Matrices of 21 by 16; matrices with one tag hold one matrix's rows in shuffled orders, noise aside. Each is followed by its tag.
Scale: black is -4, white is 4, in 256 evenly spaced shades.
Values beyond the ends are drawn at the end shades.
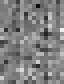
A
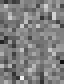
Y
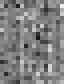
A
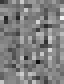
A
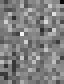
Y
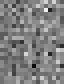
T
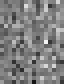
T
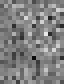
T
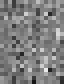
T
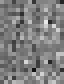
T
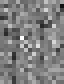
Y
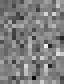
T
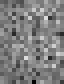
T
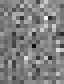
T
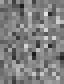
T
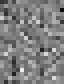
Y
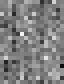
Y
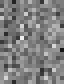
Y
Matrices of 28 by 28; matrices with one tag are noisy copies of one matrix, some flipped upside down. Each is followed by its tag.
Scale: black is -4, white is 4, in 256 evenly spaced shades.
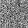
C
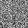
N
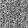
C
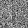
N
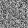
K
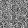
N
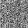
C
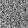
C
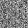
K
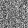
K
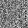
K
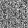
K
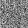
C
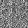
N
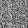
N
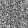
C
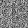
N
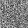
C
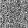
C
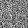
N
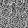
N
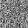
C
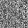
K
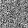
C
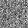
K
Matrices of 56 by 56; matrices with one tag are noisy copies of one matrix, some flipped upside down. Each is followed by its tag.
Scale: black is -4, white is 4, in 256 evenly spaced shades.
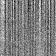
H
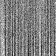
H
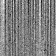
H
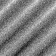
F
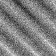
F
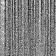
H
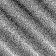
F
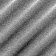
F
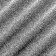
F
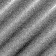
F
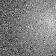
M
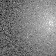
M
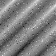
F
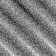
F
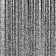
H
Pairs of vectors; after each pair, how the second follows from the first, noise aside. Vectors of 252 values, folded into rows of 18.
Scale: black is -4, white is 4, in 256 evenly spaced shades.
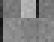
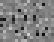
shuffled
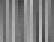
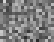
shuffled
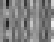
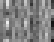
negated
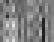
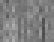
shrunk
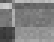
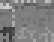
partly zeroed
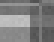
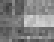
reversed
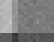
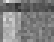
wrapped around
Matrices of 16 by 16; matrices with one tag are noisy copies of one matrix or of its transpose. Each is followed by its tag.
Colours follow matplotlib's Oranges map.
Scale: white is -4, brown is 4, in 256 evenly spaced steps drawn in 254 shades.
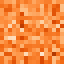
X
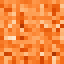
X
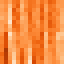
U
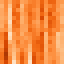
U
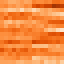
U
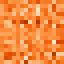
X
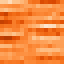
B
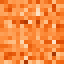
X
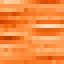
B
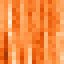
U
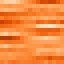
B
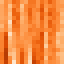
U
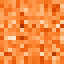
X
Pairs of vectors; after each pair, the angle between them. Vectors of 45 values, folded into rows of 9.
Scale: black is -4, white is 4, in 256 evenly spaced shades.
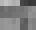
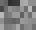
partly opposed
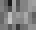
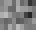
partly opposed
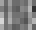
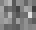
partly aligned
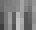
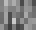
partly opposed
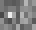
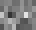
partly opposed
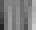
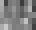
partly opposed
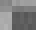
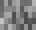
partly aligned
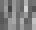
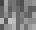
partly aligned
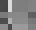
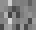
orthogonal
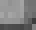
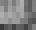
nearly parallel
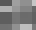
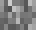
orthogonal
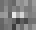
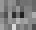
nearly opposite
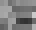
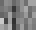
orthogonal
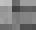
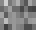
partly aligned
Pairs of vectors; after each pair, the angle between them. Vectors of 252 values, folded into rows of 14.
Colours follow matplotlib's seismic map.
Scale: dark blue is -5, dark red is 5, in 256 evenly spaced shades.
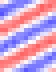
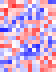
partly opposed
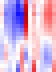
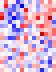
partly aligned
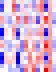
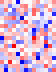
orthogonal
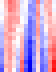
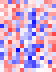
partly aligned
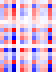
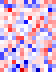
partly aligned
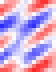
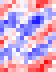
nearly parallel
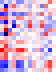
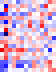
nearly parallel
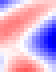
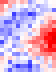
nearly opposite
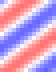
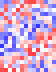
partly aligned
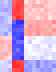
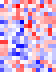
partly aligned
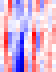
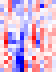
nearly parallel
